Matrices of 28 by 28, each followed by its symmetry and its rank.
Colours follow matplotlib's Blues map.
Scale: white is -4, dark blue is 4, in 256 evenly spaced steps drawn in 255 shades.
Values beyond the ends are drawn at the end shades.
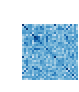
symmetric, rank five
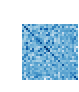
symmetric, rank five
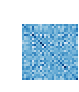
symmetric, rank five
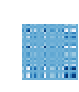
symmetric, rank one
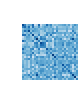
symmetric, rank five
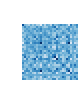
symmetric, rank three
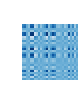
symmetric, rank one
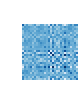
symmetric, rank three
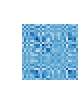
symmetric, rank three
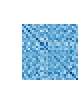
symmetric, rank five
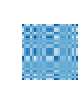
symmetric, rank one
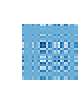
symmetric, rank one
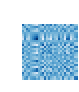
symmetric, rank three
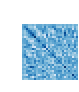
symmetric, rank five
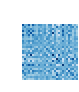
symmetric, rank three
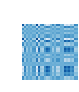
symmetric, rank one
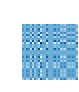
symmetric, rank one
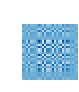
symmetric, rank one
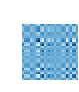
symmetric, rank one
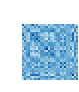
symmetric, rank three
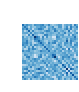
symmetric, rank five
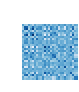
symmetric, rank three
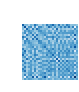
symmetric, rank three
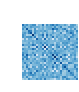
symmetric, rank five
